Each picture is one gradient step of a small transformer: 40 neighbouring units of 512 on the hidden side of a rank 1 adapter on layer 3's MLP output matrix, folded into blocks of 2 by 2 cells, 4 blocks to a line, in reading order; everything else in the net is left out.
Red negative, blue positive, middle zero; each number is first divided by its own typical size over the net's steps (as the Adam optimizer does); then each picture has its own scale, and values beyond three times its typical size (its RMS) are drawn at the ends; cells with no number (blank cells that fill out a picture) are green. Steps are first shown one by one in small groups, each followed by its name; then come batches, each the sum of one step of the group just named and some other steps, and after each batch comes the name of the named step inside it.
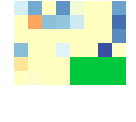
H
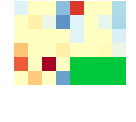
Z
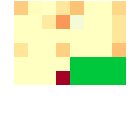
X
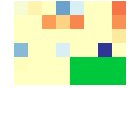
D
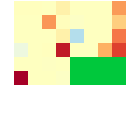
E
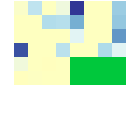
D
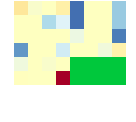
X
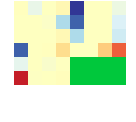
E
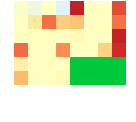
H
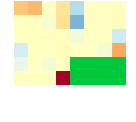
X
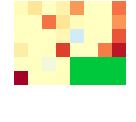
E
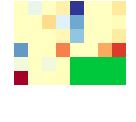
E
